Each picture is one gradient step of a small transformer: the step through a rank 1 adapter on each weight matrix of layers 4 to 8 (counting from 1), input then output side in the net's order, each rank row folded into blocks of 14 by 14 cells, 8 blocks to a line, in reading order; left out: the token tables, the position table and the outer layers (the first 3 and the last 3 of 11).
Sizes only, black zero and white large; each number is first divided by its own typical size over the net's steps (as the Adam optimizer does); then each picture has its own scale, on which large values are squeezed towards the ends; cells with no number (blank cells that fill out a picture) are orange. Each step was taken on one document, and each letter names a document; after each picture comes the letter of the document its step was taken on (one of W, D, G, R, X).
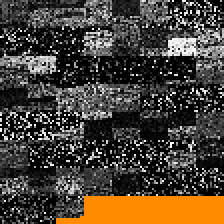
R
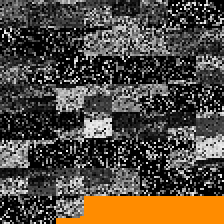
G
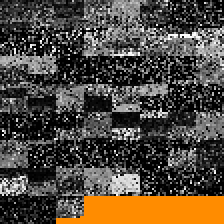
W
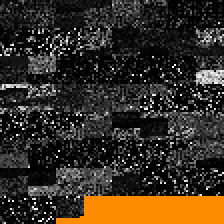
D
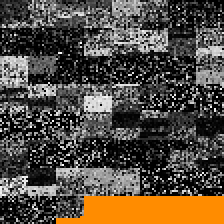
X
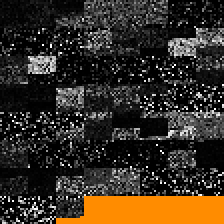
D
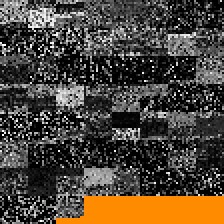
W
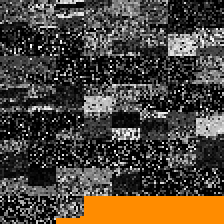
W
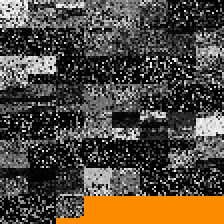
X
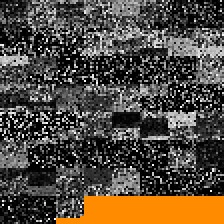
W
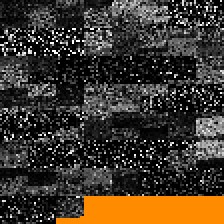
R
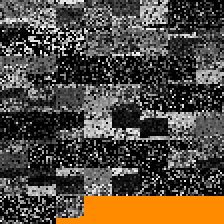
X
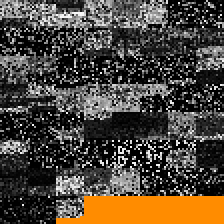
G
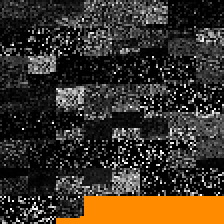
D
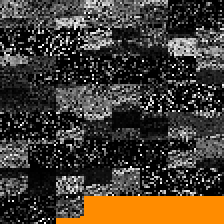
D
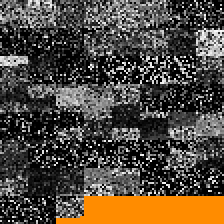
X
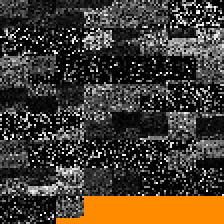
R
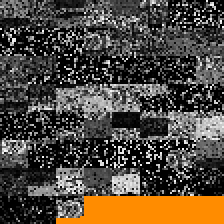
G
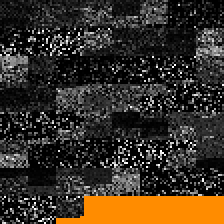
D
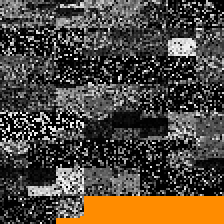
G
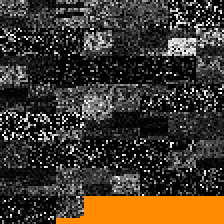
R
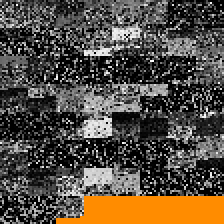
W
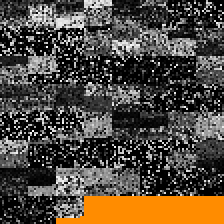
G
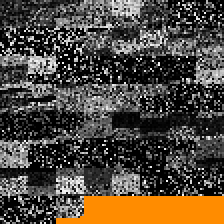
G
